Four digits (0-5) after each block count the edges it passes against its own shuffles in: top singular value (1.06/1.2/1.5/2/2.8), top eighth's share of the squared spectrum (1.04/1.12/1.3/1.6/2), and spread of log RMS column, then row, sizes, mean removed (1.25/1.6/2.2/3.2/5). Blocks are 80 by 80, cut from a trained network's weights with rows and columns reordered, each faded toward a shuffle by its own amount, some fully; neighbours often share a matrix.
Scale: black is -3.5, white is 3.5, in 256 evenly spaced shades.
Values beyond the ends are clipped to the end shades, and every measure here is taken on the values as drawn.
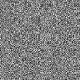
4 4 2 2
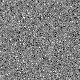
1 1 0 1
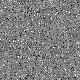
0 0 0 0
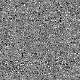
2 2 0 2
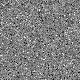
0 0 0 0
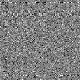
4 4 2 2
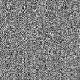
4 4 2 1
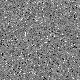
0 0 0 0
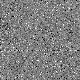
2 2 0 1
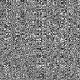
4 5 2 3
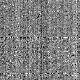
3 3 1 3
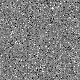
0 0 0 0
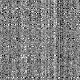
4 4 1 3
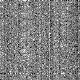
4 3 1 2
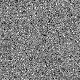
2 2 0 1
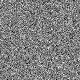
2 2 0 0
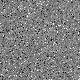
0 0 0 0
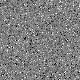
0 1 0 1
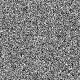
1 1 0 0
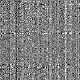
4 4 2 3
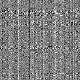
4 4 2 3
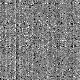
3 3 1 2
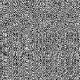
4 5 3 2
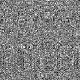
3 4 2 2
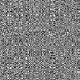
4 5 3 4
